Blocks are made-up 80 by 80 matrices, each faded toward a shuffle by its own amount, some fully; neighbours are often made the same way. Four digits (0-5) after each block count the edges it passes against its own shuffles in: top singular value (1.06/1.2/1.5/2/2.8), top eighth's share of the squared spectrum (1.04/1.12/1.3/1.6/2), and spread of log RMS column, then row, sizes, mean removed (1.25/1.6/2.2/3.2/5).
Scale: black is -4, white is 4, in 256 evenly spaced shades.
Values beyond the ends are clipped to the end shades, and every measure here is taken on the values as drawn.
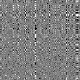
5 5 3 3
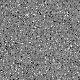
3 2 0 0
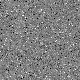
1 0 0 0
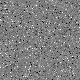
2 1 0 0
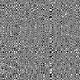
5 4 3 3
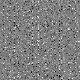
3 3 2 1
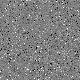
1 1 0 0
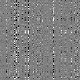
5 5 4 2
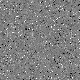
2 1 0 0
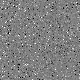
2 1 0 0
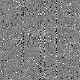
3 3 2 1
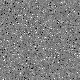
0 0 0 0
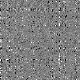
4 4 3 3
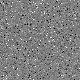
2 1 0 0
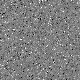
0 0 0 0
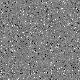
2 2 1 1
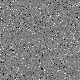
1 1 0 0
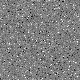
1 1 0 0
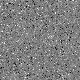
0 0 0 0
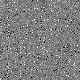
3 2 1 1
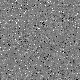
1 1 0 0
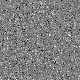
2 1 0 0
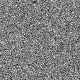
0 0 0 0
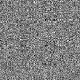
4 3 2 2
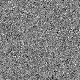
1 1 0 0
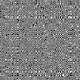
5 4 3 3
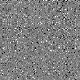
4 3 1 2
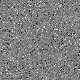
3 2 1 0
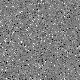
2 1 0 0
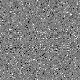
4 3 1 1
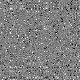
4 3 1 1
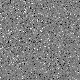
2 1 0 0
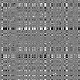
5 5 4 4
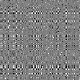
5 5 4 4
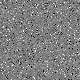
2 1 0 0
